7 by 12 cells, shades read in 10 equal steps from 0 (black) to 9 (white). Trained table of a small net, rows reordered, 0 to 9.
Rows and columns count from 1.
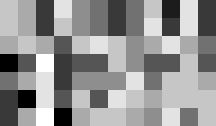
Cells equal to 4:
8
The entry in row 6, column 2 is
0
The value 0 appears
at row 4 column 1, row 6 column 2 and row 7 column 4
